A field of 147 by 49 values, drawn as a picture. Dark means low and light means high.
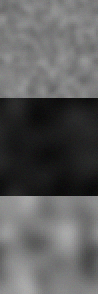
It is made of 3 by 1 panels. Panel 1,1: middling, blotchy, faint in contrast. Panel 2,1: very low, smooth, faint in contrast. Panel 3,1: middling, smooth.
